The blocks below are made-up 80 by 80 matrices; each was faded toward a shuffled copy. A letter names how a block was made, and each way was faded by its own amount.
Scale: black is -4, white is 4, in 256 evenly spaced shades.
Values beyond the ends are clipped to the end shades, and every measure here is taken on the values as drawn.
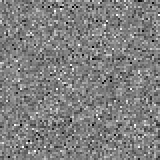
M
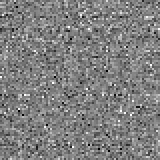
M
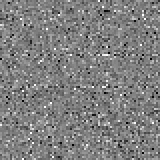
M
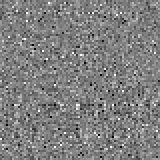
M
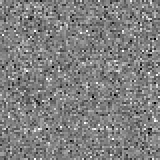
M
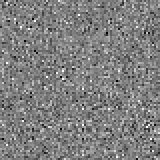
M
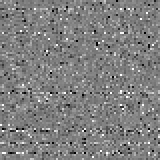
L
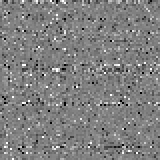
L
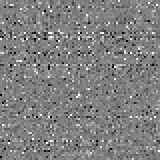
L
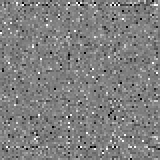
L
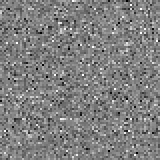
M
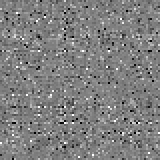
L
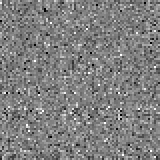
M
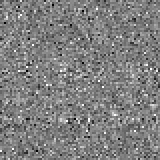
M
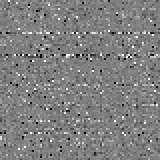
L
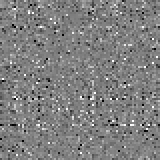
L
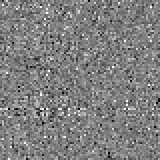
M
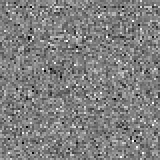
M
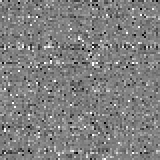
L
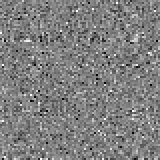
M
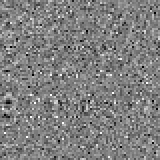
M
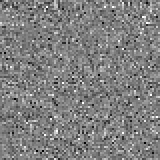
M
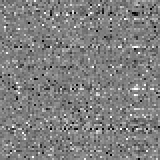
L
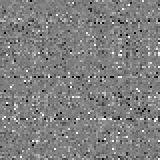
L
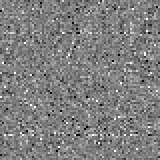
M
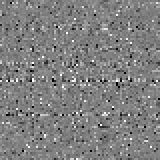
L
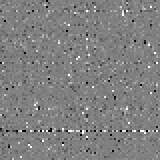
L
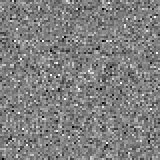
M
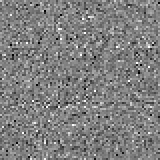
M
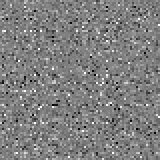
L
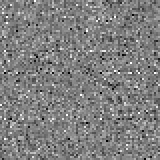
M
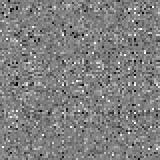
L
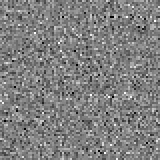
M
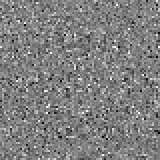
M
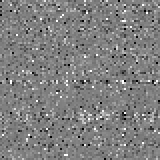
L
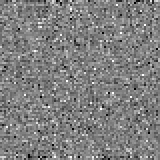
M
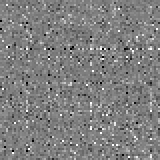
L
